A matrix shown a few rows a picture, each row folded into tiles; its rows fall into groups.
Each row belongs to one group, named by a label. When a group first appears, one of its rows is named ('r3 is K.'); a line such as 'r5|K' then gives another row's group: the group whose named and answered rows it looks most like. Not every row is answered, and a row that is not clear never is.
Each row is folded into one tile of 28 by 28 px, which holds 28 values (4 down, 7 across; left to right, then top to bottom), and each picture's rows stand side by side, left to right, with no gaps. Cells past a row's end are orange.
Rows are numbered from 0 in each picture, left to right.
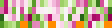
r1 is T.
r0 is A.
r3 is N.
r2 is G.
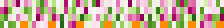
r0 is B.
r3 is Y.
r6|A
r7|Y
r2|G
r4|B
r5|T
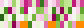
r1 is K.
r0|G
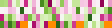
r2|T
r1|G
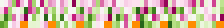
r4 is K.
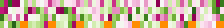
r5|B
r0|B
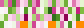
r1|G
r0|K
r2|N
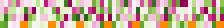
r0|K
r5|K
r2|Y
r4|K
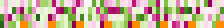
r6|G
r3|G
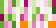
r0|T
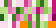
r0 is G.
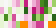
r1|G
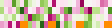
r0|G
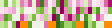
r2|A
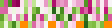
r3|A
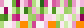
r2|K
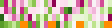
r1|T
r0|A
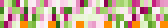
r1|K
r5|B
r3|G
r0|N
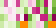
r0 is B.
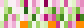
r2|G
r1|B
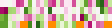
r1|T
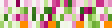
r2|K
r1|G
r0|B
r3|B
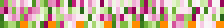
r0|A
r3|B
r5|A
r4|A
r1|T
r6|Y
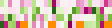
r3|K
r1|Y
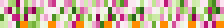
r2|G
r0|N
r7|G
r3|Y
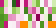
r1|N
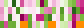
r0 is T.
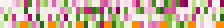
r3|K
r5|G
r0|Y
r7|Y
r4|A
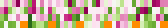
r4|Y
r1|A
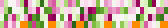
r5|Y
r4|A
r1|T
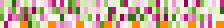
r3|Y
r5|N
